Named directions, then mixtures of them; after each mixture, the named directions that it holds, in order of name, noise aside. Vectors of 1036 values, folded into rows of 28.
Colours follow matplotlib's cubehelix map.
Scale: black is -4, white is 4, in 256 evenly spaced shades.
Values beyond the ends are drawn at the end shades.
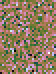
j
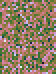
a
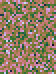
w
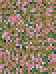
a, w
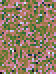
j, w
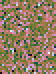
j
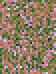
a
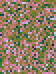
a, w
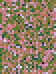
a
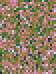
a, j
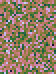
w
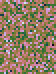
w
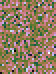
j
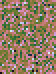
j, w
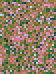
a, w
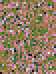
j
